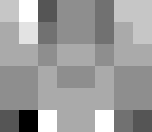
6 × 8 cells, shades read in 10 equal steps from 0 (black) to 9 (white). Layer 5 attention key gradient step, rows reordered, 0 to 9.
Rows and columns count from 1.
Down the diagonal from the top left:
7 8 5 5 6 9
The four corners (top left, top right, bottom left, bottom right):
7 7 3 3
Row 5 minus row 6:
2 5 -3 0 0 -3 1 2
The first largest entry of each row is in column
2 2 1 3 3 3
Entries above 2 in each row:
8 8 8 8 8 7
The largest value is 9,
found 3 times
